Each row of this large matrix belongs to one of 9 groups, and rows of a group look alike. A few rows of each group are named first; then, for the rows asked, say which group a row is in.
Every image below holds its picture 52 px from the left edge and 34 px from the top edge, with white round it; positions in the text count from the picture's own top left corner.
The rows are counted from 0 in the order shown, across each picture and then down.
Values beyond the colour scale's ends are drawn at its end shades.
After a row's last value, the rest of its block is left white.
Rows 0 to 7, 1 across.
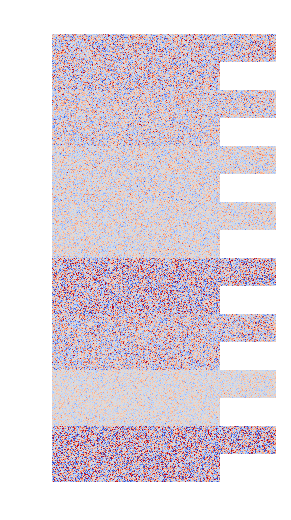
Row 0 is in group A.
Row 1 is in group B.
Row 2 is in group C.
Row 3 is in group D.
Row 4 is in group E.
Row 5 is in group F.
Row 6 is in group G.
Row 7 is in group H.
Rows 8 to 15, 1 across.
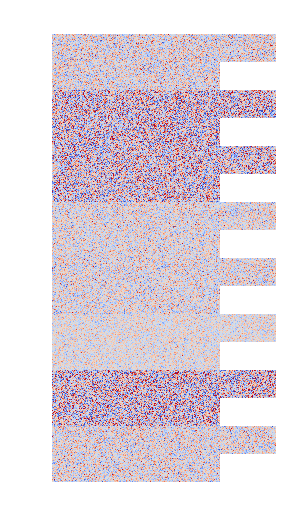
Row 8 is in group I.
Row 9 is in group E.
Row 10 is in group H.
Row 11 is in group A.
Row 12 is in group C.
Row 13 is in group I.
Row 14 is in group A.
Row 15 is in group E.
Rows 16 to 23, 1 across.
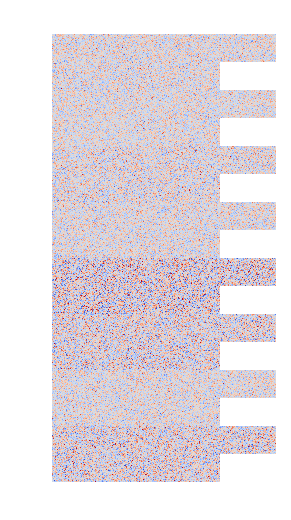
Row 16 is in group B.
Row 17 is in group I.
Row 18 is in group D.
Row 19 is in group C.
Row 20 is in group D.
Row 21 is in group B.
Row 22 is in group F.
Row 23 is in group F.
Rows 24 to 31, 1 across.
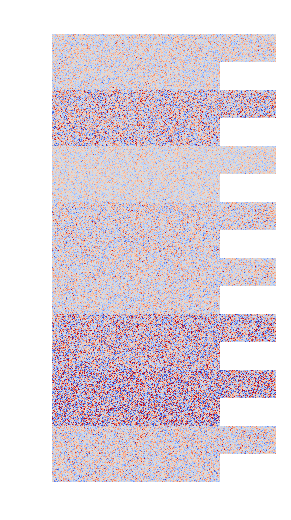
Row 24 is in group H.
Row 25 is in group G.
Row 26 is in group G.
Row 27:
F
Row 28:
F
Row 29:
H
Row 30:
F
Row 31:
G
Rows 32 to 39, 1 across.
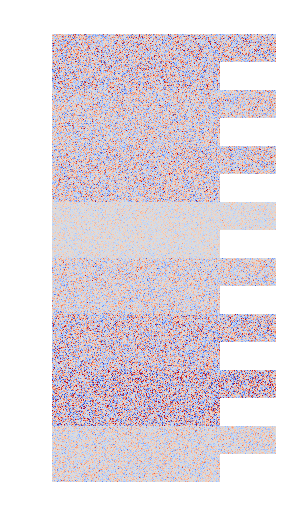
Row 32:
H
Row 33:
A
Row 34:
I
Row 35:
G
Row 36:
C
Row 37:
H
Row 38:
A
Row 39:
D
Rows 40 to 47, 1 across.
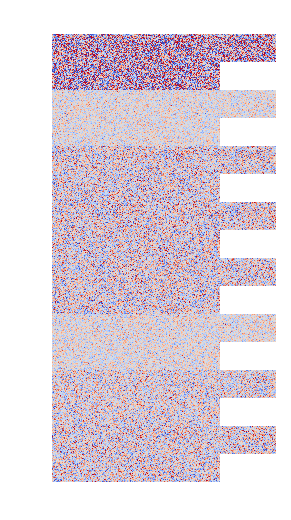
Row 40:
B
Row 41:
H
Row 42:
B
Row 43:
A
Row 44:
D
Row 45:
A
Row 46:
G
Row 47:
C
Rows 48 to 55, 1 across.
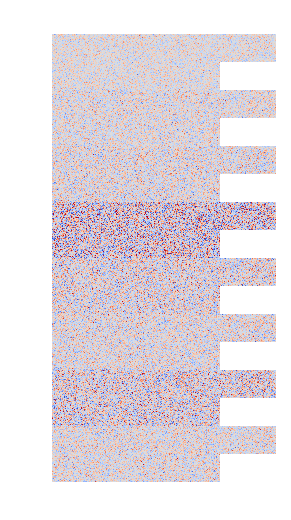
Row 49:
A
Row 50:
G
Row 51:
H
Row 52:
A
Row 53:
C
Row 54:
B
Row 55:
I
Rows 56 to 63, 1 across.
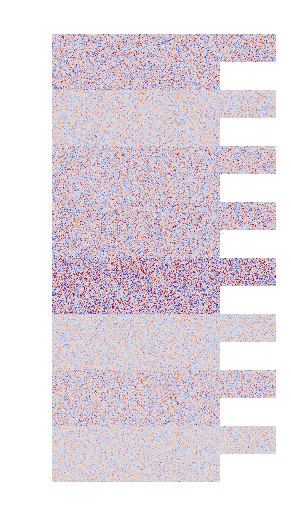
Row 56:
C
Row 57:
G
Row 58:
H
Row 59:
H
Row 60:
E
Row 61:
I
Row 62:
G
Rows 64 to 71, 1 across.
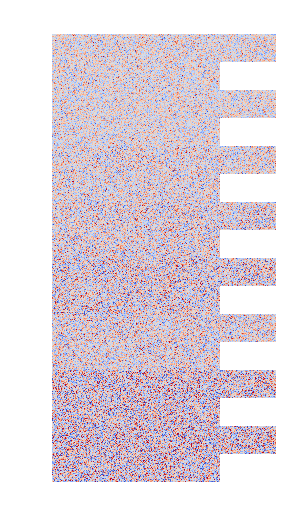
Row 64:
G
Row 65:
H
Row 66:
A
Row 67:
G
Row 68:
D
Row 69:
I
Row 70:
F
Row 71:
H
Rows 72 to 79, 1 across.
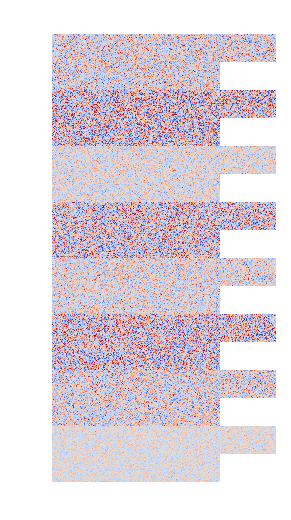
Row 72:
H
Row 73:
A
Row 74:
A
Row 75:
D
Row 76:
E
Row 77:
E
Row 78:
A
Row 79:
C
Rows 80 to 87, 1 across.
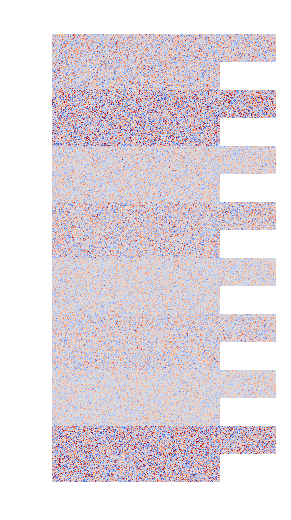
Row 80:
H
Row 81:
C
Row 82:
A
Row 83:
A
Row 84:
H
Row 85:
G
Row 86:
F
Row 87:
I
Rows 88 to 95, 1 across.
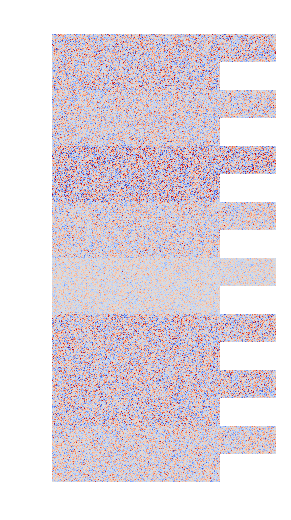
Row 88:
E
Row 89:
H
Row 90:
F
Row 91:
A
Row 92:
B
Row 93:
A
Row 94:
E
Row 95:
A
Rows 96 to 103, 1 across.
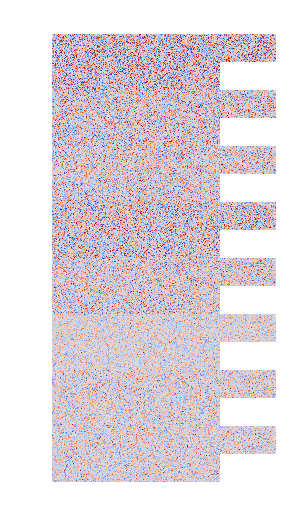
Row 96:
F
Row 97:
H
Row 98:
B
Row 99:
G
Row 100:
B
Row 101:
I
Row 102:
C
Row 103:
F
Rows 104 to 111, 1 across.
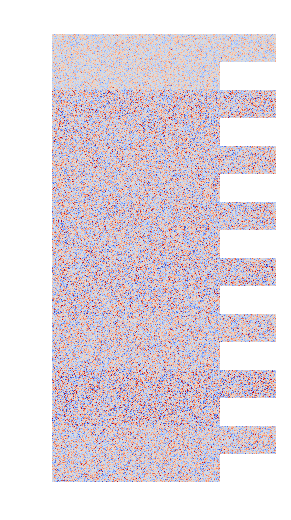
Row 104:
H
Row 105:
I
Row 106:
A
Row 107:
I
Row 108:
C
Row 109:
H
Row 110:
F
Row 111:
D
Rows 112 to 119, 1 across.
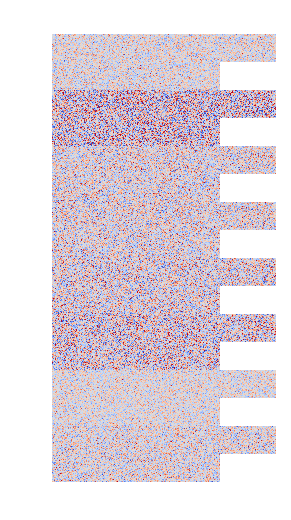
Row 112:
B
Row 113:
E
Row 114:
D
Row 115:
B
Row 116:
C
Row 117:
F
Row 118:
H
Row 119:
H
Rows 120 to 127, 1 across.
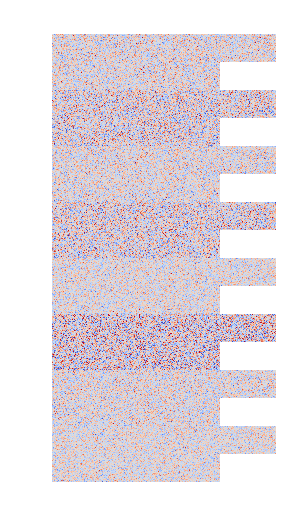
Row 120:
I
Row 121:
E
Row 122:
G
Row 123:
G
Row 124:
H
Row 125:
C
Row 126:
H
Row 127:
D
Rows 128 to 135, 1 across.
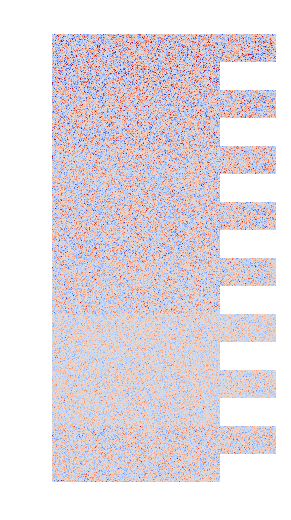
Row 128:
F
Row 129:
G
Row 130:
C
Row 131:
G
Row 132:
F
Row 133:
H
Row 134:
E
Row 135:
D
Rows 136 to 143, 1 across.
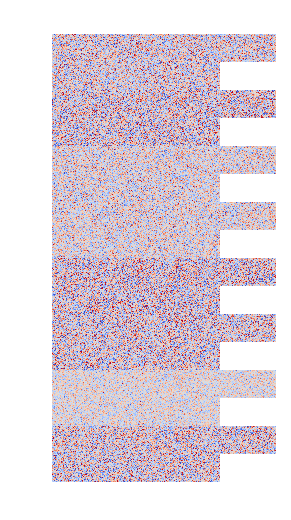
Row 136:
I
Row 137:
C
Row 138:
B
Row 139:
A
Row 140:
E
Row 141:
D
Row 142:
B
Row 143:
B
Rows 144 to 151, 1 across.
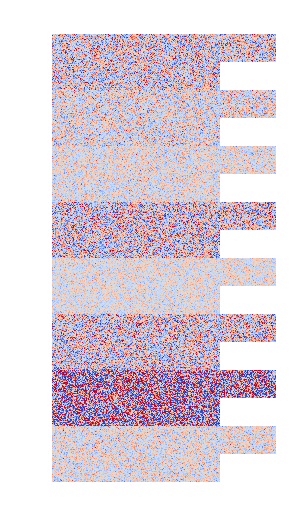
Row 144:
A
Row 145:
C
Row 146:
B
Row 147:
A
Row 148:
C
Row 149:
C
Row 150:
E
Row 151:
C
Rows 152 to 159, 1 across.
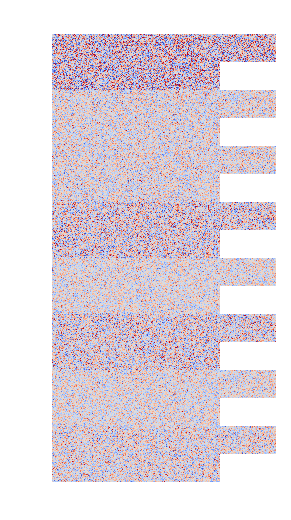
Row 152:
B
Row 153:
A
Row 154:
B
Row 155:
H
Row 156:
C
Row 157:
I
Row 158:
A
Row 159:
A
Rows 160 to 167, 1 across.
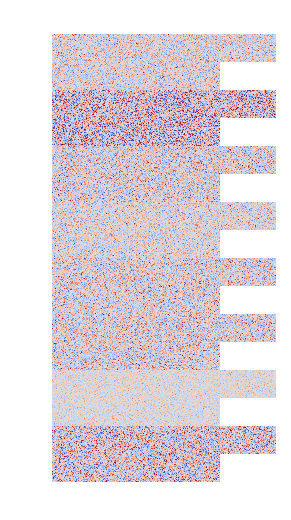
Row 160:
I
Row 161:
B
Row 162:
H
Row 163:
H
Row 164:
I
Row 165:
B
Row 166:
E
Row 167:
I
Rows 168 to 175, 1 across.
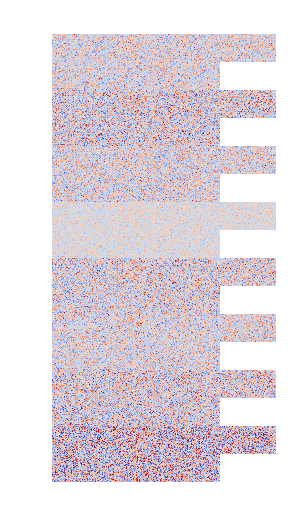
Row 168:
D
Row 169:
D
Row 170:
B
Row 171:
D
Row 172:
A
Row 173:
C
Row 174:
B
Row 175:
F
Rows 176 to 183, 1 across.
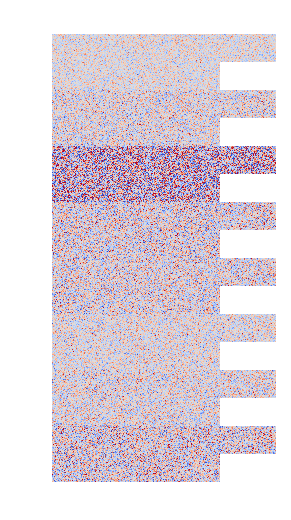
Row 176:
E
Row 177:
B
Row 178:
D
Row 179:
I
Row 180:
H
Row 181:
F
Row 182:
C
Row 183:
F
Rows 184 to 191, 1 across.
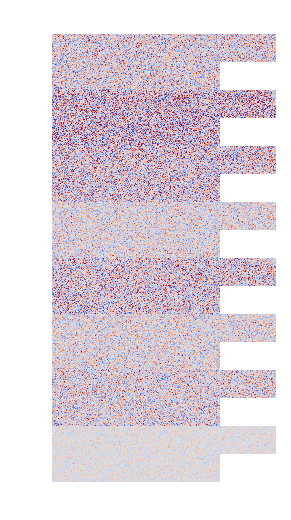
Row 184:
C
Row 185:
B
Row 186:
A
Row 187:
H
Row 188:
H
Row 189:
D
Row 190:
C
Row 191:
F
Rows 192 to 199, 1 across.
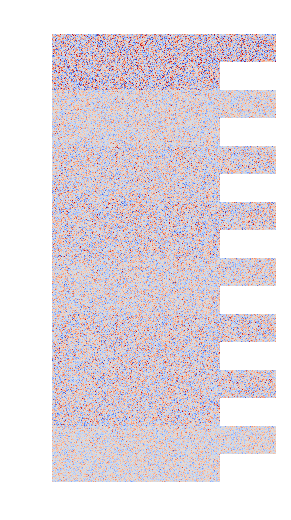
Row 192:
G
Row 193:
H
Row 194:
H
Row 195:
A
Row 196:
A
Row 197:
H
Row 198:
D
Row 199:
A
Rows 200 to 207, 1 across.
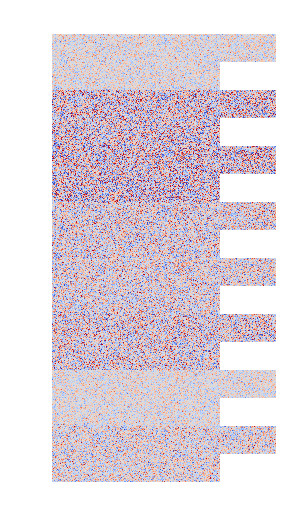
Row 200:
C
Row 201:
C
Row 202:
B
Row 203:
C
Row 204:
B
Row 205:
E
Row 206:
D
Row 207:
A
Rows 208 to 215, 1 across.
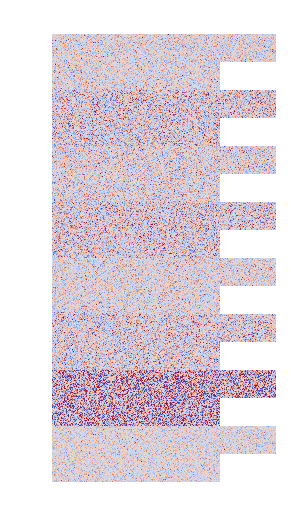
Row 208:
G
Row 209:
A
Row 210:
E
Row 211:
I
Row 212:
D
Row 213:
F
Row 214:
E
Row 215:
G
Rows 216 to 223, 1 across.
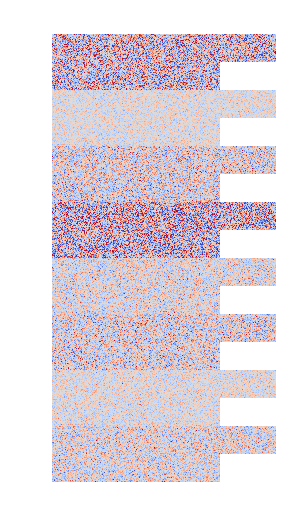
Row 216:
E
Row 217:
D
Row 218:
B
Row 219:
E
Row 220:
F
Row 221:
G
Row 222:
B
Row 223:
H
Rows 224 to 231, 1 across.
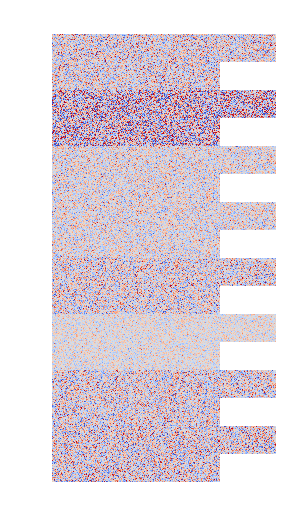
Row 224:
I
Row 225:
C
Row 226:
H
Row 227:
C
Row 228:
G
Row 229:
B
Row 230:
H
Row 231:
E
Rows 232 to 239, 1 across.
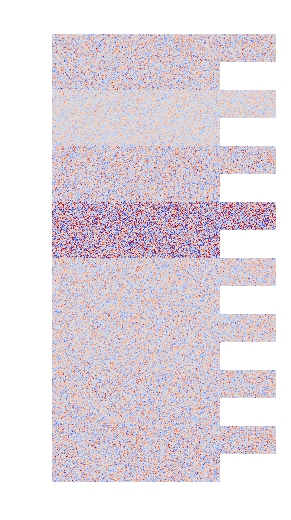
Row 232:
B
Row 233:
C
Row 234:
H
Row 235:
C
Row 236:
C
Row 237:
A
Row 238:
C
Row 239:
F
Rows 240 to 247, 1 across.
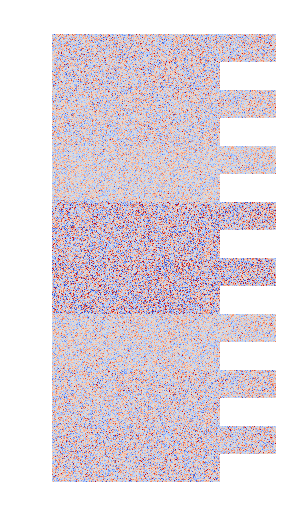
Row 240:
I
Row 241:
A
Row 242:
D
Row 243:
A
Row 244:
B
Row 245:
D
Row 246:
A
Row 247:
I
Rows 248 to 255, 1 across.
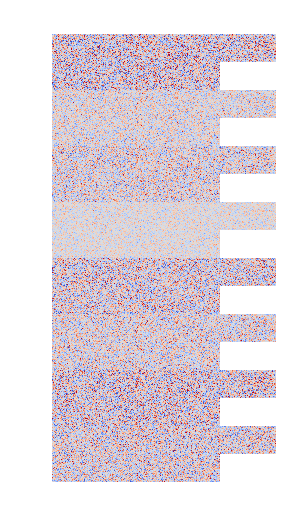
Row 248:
F
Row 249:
G
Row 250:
F
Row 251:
C
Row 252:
C
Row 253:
G
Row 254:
F
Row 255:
A
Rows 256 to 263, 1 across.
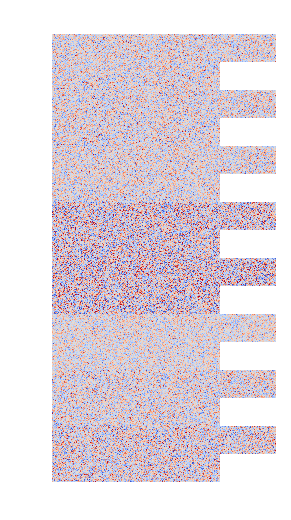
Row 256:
D
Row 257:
D
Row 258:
G
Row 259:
B
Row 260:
G
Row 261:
A
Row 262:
C
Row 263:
A
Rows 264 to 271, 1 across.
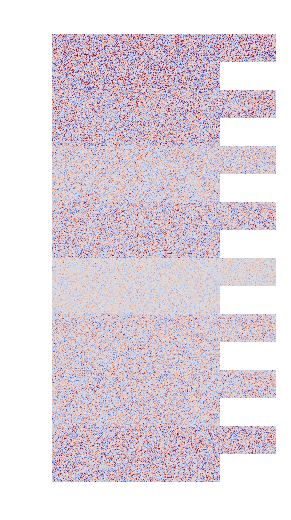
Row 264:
E
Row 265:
F
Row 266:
G
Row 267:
H
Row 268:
C
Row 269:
B
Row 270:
F
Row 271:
H
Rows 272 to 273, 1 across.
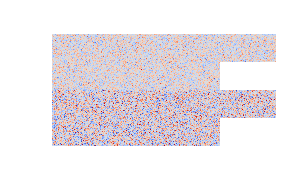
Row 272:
G
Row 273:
B
